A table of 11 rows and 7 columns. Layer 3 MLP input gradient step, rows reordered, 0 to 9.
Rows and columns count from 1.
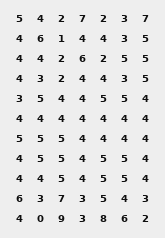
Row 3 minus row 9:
0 0 -3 2 -3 0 1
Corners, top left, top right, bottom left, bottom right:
5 7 4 2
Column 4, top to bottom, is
7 4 6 4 4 4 4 4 4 3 3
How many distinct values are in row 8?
2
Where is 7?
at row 1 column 4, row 1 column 7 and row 10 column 3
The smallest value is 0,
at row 11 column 2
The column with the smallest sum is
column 2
